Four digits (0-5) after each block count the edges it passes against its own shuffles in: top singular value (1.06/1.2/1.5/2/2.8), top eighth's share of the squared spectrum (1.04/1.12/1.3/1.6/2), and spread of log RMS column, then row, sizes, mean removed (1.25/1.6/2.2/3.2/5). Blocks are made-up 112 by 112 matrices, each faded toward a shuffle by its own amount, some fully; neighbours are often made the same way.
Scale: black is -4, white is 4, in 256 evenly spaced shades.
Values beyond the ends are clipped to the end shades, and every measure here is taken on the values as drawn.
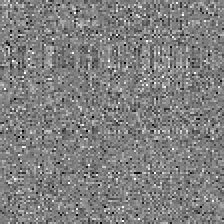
4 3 2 2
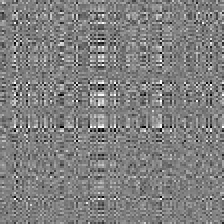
5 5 4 4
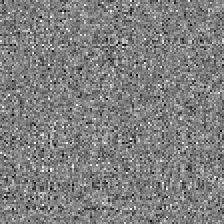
4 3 2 2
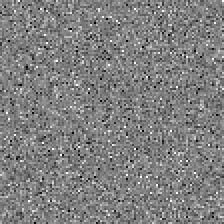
3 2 0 0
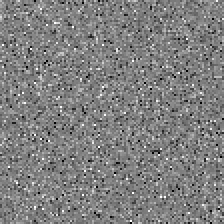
0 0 0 0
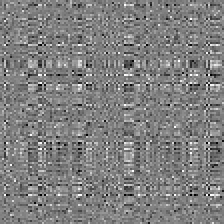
5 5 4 4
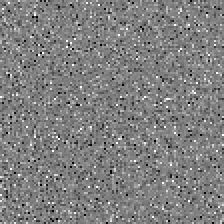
2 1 0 0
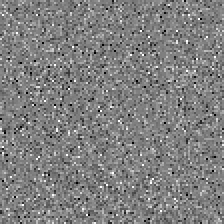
3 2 0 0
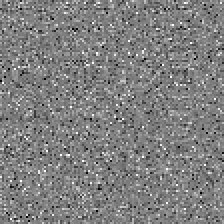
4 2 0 1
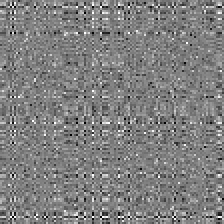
5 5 4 4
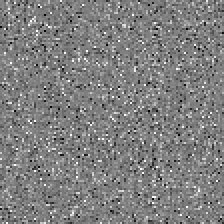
3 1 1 0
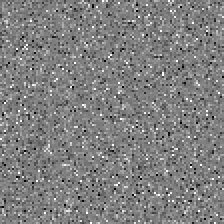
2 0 0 0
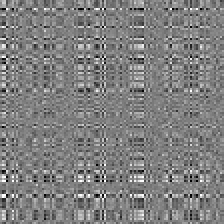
5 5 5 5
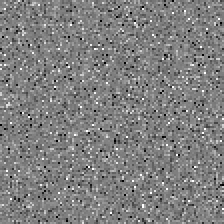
0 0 0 0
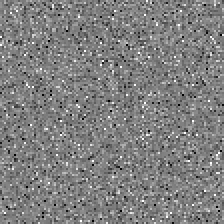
2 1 0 0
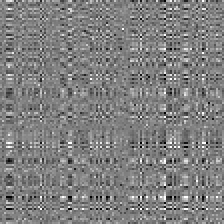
5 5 4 4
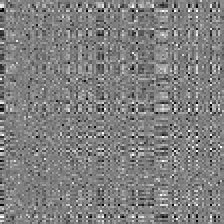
5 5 4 4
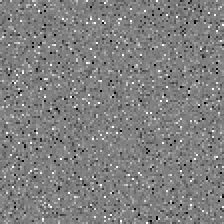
2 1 0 0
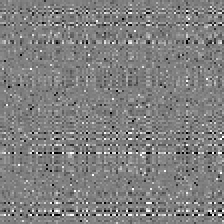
5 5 3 4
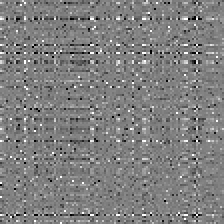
5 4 3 3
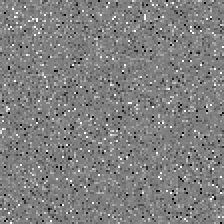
2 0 0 0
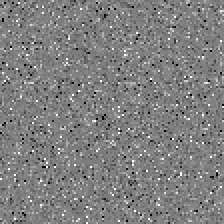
2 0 0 0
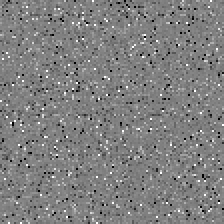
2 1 0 0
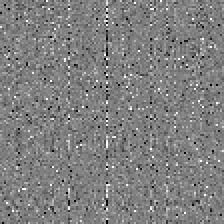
4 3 2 1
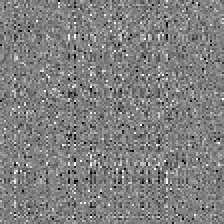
5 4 3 2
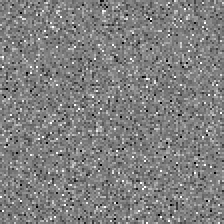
1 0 0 0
